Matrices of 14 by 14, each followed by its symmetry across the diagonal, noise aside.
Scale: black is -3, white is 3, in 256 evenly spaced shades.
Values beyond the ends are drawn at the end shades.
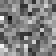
neither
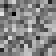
symmetric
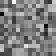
antisymmetric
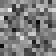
neither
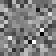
antisymmetric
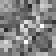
symmetric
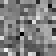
antisymmetric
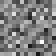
symmetric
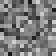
symmetric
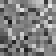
antisymmetric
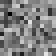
neither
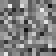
neither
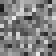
neither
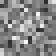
symmetric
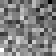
antisymmetric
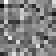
antisymmetric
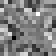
antisymmetric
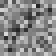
symmetric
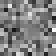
antisymmetric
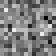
neither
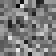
neither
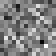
symmetric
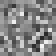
symmetric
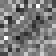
symmetric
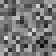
symmetric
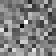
antisymmetric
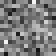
neither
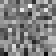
neither
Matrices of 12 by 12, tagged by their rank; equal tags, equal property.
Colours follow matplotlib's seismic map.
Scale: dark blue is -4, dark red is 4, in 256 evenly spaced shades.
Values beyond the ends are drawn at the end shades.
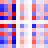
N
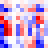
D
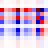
N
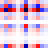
N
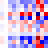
D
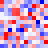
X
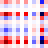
N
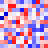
X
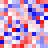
X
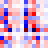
D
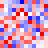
X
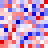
X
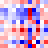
D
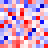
X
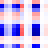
N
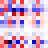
D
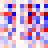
D
